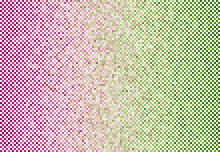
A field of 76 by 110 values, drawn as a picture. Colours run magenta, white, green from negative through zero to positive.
Grain: checkered. Average level on the scale: 50%. Slope: up to the right. Mirror symmetry: none.
